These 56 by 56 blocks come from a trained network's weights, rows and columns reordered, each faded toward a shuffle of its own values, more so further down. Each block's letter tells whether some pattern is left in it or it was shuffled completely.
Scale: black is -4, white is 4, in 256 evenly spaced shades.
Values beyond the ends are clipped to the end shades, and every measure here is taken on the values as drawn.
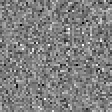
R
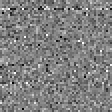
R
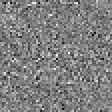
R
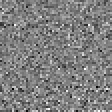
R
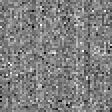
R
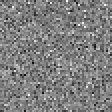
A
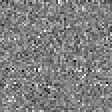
R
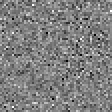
R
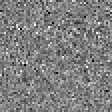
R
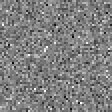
A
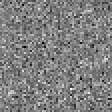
R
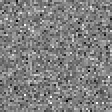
A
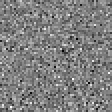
R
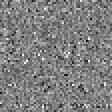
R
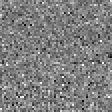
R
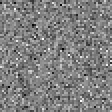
A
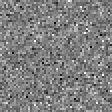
A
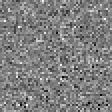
R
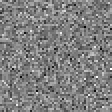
A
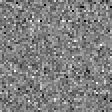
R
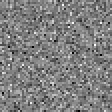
A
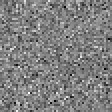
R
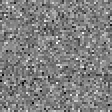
A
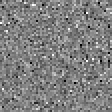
A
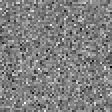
A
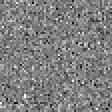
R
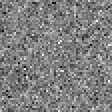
A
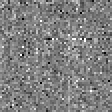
R
